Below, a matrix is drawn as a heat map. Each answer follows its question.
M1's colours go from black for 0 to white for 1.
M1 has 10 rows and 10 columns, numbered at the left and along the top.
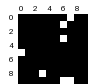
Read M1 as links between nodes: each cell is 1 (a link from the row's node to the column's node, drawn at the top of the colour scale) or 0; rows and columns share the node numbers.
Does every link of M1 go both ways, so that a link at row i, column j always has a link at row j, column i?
no
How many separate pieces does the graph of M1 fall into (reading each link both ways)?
3
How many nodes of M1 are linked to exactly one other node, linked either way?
3
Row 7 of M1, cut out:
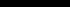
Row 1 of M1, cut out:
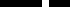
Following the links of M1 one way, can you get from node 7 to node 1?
no
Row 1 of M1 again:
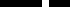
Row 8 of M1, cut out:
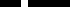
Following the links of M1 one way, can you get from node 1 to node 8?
no
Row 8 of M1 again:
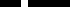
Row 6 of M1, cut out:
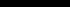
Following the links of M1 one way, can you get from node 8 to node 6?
yes
